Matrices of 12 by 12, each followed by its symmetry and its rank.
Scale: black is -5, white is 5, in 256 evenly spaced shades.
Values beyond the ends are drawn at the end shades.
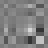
symmetric, rank one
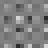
symmetric, rank one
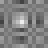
symmetric, rank one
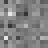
neither, rank two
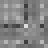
symmetric, rank two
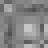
symmetric, rank two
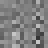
neither, rank two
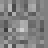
neither, rank two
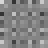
symmetric, rank two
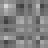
symmetric, rank one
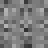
neither, rank two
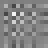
symmetric, rank two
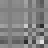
symmetric, rank one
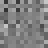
neither, rank two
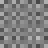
symmetric, rank one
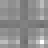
symmetric, rank one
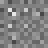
symmetric, rank two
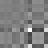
symmetric, rank one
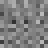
neither, rank two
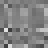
neither, rank two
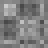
symmetric, rank two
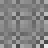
symmetric, rank two
